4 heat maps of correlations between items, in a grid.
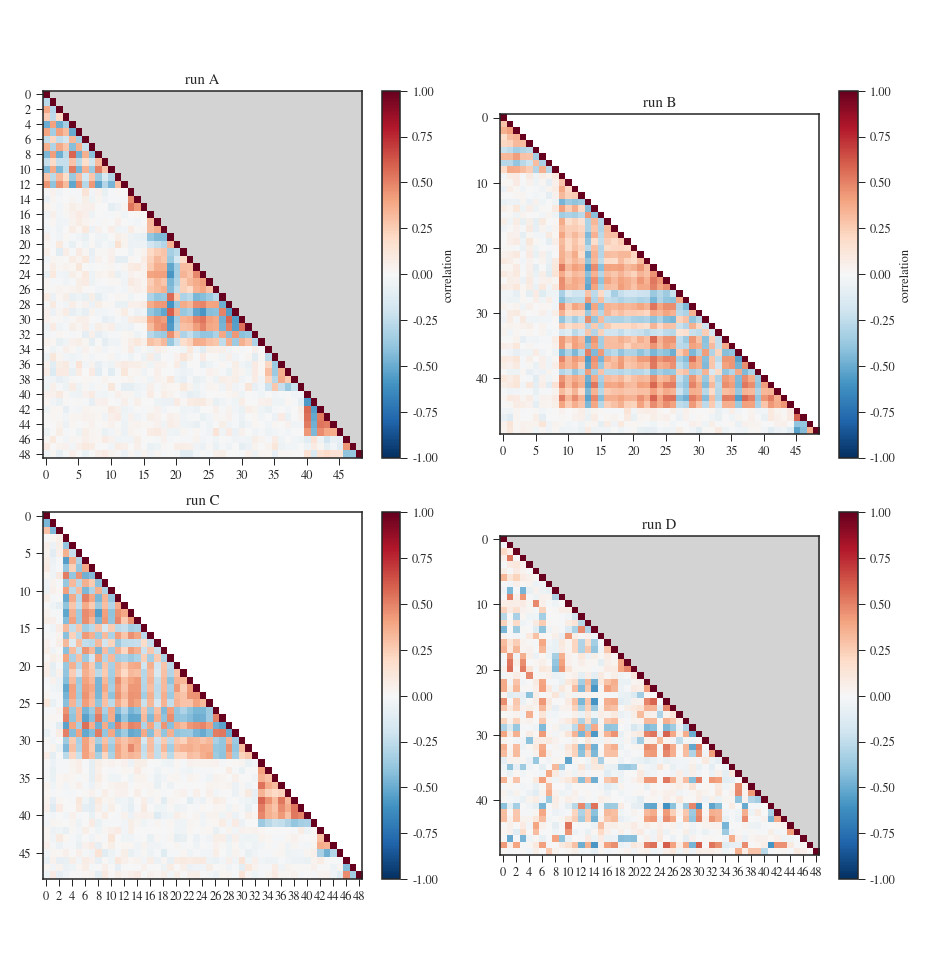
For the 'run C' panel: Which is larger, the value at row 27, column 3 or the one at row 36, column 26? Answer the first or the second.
the first
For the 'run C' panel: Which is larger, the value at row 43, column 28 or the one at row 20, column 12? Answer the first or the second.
the second
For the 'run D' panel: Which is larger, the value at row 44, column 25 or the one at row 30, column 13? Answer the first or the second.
the second
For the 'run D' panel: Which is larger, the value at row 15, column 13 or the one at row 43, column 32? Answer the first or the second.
the second
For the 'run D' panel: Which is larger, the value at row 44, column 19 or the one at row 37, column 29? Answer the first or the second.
the first
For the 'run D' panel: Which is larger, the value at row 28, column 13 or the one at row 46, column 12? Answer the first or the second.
the first
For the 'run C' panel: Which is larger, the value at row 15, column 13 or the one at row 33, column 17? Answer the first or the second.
the second
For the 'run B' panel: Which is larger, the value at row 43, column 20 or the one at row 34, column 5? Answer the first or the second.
the first
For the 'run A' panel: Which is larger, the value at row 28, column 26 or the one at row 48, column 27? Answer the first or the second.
the first
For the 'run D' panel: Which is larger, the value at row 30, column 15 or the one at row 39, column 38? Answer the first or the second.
the second
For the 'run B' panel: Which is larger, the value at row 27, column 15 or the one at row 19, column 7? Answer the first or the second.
the first
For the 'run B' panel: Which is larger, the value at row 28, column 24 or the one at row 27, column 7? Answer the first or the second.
the second
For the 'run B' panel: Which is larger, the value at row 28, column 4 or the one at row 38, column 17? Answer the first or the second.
the second
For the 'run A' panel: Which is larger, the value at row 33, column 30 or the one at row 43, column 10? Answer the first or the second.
the first
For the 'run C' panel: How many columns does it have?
49
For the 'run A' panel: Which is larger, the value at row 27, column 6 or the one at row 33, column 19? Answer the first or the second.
the first
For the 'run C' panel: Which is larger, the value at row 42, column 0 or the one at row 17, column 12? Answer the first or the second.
the first
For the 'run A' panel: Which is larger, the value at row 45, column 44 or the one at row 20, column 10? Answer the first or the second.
the first
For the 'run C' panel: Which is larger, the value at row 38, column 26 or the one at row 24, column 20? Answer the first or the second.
the second
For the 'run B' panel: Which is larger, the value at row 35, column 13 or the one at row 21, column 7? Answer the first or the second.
the second
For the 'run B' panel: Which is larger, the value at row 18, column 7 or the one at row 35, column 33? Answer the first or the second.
the first
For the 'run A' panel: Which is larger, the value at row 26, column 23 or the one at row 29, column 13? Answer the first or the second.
the first
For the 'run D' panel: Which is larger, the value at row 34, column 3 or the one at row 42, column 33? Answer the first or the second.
the second
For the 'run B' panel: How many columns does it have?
49
